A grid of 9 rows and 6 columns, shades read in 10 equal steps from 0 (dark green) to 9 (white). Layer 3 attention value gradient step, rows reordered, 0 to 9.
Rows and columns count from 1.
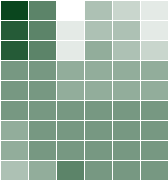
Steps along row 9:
down down up same same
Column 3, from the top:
9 8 8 5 5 4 4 4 3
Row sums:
33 32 30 28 28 24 25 25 26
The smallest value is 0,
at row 1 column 1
